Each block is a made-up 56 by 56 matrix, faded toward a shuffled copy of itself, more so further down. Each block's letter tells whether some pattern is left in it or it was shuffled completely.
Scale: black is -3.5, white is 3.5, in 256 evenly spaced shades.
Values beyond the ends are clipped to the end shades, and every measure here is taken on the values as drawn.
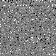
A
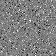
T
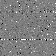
A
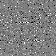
A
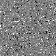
A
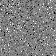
T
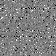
A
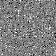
A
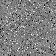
T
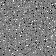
T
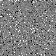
A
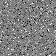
T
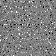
A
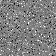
T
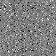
A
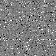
A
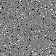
T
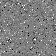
T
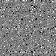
A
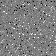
T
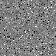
A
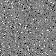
T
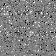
A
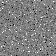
T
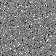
T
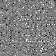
A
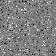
A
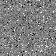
A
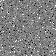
T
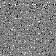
A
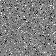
T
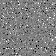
A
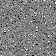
T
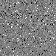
A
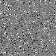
A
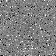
A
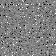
A
